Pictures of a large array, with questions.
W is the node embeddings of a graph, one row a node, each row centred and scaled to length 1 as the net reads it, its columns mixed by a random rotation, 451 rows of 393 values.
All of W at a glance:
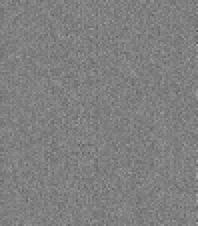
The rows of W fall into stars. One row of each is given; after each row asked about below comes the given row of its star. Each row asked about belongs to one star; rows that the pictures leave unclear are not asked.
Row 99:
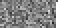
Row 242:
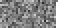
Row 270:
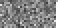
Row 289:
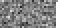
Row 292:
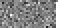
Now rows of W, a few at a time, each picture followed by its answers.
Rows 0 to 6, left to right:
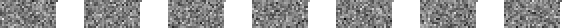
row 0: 292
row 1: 292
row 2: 292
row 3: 242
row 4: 292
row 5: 242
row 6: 242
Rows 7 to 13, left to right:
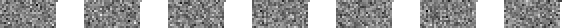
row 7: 289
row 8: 289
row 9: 99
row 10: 99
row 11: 289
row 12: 270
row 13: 242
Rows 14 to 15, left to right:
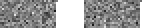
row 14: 289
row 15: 99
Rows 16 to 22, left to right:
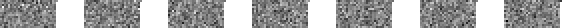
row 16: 292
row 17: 242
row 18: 242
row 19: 292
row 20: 292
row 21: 242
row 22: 242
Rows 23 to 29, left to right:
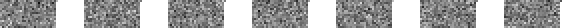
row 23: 270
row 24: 292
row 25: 270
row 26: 270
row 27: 270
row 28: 242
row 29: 242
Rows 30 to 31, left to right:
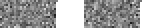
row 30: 99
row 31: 242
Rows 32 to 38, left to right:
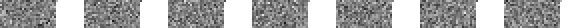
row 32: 270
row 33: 292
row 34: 242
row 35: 292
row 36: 99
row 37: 292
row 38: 270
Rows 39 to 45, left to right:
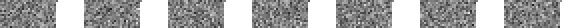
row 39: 289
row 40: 242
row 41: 292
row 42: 270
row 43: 292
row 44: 270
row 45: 99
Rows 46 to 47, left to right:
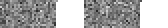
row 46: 289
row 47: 99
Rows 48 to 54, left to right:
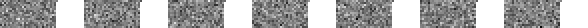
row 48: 292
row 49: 292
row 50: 242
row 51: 289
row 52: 292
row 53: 242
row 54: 289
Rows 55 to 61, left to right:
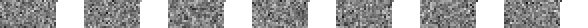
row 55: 289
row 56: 270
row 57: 242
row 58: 270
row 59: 242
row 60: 242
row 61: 289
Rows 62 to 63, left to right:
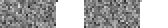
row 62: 289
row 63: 99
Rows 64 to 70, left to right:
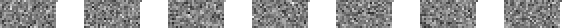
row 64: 242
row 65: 99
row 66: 289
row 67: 99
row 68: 270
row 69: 289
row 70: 242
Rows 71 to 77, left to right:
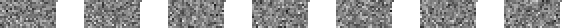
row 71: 270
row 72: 242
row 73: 242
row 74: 242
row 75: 242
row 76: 99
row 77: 242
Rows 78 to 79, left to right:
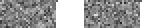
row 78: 289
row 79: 292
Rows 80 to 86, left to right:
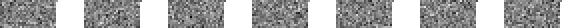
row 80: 99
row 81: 292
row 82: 292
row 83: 289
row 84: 289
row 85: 292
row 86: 242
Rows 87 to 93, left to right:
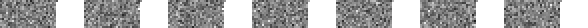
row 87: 99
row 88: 242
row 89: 242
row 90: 270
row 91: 270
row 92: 242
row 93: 289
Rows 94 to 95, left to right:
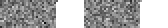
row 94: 99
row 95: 270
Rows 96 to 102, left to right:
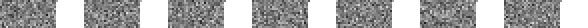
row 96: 270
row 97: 292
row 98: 292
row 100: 270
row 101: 289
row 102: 99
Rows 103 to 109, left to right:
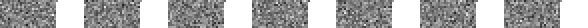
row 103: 292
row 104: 242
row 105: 242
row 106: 99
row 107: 242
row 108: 292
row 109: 270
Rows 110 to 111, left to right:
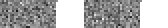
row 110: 242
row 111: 292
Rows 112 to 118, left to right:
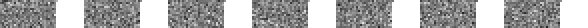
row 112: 270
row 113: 99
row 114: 270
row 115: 270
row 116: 292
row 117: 99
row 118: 289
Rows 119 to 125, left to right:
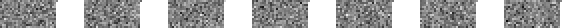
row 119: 99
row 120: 292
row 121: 270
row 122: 99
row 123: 292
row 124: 292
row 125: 242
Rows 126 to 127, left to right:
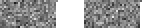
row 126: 289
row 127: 289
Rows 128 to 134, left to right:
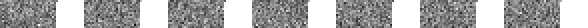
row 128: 289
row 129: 270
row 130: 242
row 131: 270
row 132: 289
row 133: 292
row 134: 289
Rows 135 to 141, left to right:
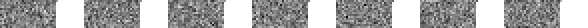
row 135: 292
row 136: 270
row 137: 242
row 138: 99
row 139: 99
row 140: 289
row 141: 270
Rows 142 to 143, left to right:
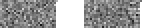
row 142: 270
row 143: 242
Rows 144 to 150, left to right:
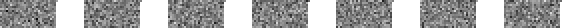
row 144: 270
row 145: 242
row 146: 242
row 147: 242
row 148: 99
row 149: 270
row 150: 242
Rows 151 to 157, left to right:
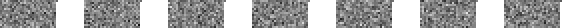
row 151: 99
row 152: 289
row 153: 292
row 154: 289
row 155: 242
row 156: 292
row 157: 99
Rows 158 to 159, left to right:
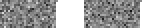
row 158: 242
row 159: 270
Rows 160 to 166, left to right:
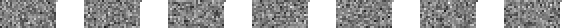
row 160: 99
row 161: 292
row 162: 289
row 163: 292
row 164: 292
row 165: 242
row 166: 289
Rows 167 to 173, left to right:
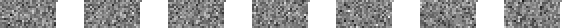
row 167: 289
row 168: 99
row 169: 99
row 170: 292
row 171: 289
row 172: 289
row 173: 242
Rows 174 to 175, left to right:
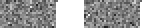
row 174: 242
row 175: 242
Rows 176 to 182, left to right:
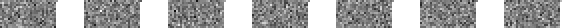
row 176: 99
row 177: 99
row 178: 270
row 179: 289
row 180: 242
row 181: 99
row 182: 270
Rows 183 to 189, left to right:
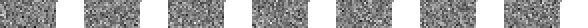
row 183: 270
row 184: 270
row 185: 99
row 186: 270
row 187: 270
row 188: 270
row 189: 292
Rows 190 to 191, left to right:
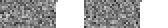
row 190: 99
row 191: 99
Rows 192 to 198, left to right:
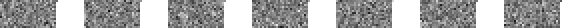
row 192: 242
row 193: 270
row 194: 292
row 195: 242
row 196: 270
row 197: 242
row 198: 292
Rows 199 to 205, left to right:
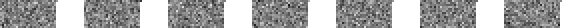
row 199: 270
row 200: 292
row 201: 242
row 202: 270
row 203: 270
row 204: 99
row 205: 289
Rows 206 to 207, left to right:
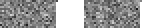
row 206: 292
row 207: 99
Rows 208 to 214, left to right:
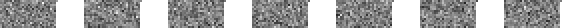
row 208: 270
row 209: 289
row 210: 270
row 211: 289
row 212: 289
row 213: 242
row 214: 99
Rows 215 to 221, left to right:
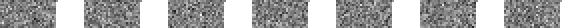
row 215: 292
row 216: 292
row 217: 270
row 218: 270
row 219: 292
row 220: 242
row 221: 270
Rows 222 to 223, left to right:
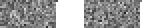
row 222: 292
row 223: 292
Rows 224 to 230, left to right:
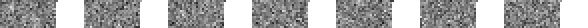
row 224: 242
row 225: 242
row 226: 289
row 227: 289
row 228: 242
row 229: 99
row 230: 289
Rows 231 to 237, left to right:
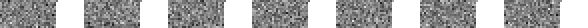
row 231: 242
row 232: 289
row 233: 289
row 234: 270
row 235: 270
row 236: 242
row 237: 242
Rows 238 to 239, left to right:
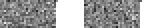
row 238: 242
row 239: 292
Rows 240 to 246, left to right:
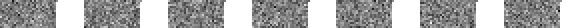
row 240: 99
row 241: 99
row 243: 242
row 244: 242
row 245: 270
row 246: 270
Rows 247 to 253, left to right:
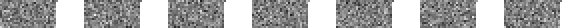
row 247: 242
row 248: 292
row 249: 289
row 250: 292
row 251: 99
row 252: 289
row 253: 270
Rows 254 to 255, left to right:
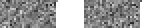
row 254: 242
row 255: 242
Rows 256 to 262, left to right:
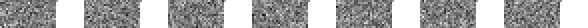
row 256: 270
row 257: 99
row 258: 242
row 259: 289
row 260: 99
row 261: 270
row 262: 242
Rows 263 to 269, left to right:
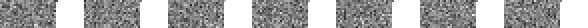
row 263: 242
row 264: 99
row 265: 289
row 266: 270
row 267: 292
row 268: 292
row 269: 289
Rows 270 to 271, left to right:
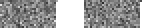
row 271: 99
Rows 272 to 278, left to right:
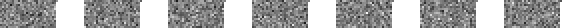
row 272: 292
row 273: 270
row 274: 242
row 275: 99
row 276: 292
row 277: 292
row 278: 99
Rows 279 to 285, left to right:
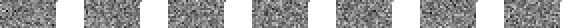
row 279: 270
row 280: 99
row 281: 242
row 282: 242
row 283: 292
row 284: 99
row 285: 242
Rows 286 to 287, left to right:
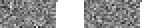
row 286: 242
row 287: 242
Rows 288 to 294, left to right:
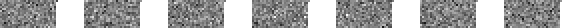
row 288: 289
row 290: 99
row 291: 289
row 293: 289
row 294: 270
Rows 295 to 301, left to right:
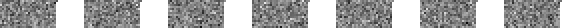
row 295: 242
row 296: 242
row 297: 292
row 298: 242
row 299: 99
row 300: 242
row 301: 242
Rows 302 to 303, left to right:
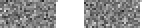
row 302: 270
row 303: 270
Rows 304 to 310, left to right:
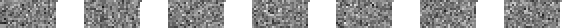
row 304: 289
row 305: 242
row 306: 289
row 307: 289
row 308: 289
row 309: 270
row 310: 270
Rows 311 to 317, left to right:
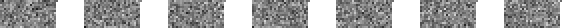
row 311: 242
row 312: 99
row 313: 289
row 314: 99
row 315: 292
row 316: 242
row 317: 289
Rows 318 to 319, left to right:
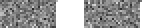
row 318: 270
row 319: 242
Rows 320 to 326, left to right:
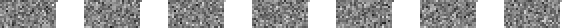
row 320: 270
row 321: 242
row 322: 270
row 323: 270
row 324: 242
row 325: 242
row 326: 270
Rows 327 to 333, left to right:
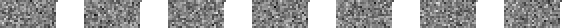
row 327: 99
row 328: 289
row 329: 242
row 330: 242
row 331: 242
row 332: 270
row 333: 242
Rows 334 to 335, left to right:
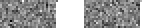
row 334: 242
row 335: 289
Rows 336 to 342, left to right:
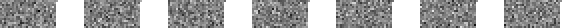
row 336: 289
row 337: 270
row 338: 99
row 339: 270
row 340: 292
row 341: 289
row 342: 292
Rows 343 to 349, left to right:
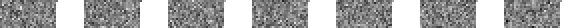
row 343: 99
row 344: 99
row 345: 270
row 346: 99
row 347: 270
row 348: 270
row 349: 242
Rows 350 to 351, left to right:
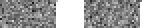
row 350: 99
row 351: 242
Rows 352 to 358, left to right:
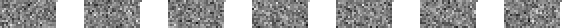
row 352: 270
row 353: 292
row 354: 242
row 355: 289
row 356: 99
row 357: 289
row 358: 289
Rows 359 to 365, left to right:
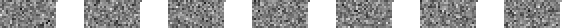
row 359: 270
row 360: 292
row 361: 292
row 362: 270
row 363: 99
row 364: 99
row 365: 270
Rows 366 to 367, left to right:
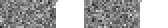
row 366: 99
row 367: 292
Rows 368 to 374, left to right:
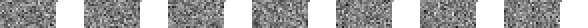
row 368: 292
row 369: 270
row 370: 242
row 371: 289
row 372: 292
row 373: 289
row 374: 292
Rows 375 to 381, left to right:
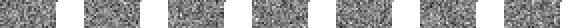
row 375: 292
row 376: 99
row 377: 99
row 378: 99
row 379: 289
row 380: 292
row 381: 242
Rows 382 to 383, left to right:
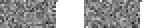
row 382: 242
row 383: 242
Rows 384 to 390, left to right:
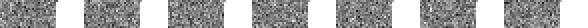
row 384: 242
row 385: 289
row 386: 99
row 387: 270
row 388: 292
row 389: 242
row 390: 270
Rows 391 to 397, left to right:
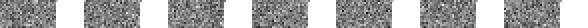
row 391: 270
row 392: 292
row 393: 242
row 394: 289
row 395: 270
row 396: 270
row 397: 289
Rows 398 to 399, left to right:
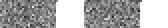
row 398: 270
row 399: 270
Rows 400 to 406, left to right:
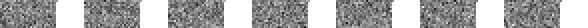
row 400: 289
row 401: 270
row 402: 289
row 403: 242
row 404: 99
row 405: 292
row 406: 270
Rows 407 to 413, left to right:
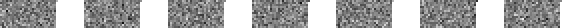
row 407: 270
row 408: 270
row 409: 292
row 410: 99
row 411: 270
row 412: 99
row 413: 292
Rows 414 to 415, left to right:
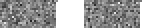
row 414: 242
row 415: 292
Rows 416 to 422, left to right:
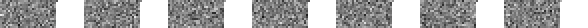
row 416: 270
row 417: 242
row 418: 99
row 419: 99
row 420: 99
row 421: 289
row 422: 270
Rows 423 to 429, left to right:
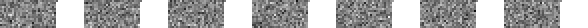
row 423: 292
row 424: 242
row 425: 270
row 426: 270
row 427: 289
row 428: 270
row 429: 292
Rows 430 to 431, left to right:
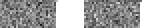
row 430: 270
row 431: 292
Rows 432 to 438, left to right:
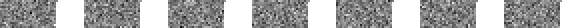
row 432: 242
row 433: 270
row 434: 270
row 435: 292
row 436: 292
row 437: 292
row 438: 289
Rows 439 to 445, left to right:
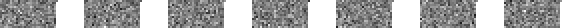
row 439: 242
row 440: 99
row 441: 99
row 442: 99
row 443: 99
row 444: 99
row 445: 270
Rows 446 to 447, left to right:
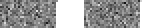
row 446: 242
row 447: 270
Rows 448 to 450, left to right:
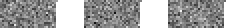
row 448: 242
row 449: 99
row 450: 289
